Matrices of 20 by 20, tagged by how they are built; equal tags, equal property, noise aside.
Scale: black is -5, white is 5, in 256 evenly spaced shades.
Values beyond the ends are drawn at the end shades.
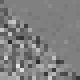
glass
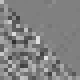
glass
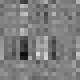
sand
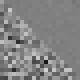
glass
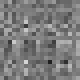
sand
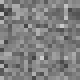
sand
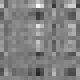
sand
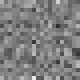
sand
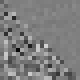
glass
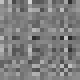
sand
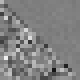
glass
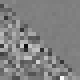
glass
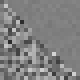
glass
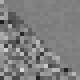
glass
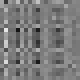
sand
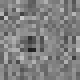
sand
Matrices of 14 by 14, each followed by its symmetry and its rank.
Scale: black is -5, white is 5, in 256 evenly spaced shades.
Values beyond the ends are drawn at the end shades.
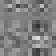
neither, rank two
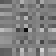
neither, rank two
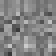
neither, rank three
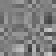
antisymmetric, rank two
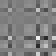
symmetric, rank one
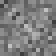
symmetric, full rank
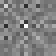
symmetric, rank three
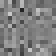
neither, rank three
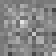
symmetric, rank three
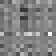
neither, rank three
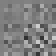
antisymmetric, rank two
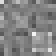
symmetric, rank three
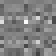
neither, rank two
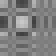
symmetric, rank one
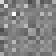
symmetric, rank three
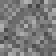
symmetric, full rank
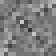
symmetric, full rank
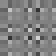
symmetric, rank one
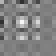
symmetric, rank one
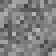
symmetric, full rank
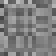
antisymmetric, rank two
